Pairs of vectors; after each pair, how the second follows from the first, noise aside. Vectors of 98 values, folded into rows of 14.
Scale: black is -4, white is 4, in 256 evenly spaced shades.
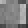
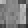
copied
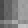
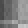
copied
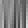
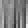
copied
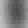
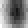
scaled up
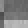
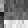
scaled up
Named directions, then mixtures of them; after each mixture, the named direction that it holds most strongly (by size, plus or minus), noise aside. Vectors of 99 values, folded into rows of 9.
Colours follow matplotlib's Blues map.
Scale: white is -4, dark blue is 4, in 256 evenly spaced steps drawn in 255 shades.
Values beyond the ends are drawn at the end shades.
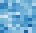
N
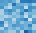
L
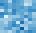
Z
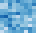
N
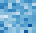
N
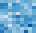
N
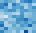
N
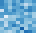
Z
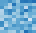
L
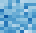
L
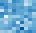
Z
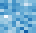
Z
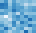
N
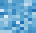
Z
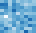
N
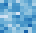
N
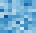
Z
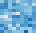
N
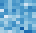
Z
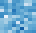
Z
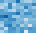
N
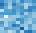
Z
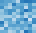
L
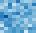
N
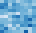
N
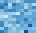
N
